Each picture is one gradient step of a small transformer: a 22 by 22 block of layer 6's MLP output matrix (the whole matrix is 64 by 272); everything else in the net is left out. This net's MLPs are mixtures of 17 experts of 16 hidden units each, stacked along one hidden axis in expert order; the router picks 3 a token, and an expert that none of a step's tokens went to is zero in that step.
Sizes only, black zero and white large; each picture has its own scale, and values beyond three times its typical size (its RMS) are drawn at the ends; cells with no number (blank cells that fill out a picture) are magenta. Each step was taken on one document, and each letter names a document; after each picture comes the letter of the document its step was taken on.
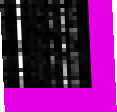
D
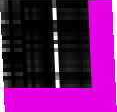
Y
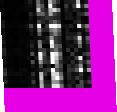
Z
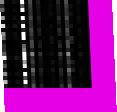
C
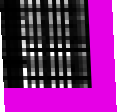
C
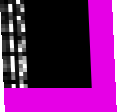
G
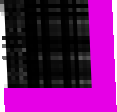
Z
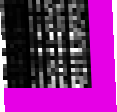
Z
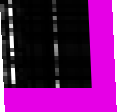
Y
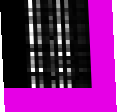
C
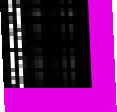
G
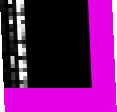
G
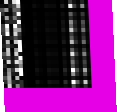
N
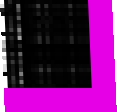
Z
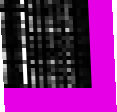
C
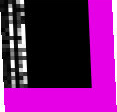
G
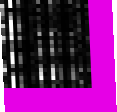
Z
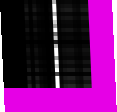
Y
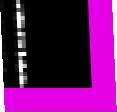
G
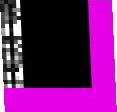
N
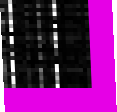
Y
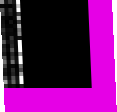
D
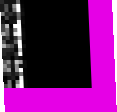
N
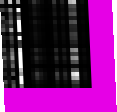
D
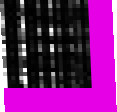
Z
